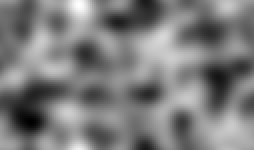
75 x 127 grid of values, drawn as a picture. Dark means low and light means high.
No row or column stands out. The texture varies smoothly and slowly. No lone cell stands out from its neighbours. Neither half mirrors the other. No overall slope runs across the table. No seam splits the table.
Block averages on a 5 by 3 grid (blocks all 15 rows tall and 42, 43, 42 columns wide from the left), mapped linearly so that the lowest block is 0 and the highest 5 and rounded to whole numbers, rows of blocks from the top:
413 / 453 / 431 / 023 / 325
